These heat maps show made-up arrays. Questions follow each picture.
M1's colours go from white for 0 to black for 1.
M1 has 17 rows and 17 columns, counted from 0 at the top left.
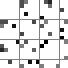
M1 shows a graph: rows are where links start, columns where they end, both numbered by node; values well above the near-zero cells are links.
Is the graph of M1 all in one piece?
no
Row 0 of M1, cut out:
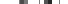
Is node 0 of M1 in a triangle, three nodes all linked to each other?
yes
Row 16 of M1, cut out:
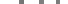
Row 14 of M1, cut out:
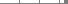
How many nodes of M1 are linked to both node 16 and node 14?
0
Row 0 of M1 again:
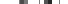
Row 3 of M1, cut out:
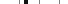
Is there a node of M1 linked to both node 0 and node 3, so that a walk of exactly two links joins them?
yes
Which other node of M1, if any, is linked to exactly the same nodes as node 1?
node 8
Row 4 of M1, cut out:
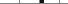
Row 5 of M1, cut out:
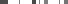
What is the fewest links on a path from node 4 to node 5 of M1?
3
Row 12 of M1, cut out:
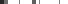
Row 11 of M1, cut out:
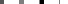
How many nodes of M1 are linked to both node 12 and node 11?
1
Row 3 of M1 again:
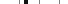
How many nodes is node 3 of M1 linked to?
1
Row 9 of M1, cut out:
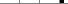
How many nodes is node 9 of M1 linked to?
1
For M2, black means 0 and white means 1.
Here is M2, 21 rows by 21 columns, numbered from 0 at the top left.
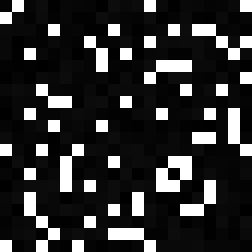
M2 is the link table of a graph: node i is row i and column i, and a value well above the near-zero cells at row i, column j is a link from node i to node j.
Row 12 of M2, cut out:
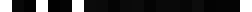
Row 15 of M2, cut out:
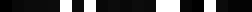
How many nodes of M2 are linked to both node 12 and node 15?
0
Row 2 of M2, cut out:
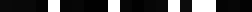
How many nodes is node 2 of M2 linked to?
5
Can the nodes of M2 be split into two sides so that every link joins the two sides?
no
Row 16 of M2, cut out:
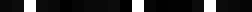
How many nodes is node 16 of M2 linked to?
3
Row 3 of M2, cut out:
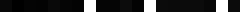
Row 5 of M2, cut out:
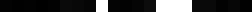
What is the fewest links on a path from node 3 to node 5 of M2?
3
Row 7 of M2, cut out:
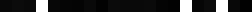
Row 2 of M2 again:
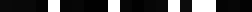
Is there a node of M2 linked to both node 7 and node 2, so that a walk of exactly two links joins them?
no
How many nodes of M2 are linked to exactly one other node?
1
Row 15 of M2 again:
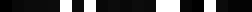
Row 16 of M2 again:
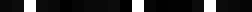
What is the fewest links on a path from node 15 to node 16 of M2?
2
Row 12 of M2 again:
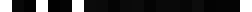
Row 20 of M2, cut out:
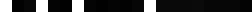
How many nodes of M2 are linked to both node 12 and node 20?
3
